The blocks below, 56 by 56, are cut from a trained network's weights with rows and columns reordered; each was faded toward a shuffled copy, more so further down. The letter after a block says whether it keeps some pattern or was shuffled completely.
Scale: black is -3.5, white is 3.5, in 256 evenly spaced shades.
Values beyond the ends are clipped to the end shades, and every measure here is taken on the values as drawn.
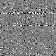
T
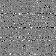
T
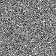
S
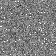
S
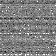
T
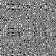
T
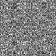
T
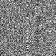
T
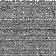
T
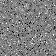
S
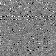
T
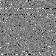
T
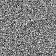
S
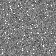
S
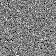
S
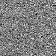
T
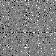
T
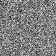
S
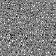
T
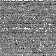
T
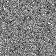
S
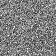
S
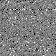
T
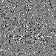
T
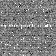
T
